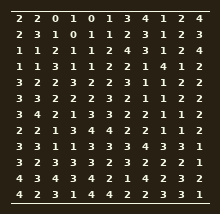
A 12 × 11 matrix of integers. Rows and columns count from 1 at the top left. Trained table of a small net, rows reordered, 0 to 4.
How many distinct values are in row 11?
4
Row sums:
20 19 22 19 23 23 24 24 28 26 32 29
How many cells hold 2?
44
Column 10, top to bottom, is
2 2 2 1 2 2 1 1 3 2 3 3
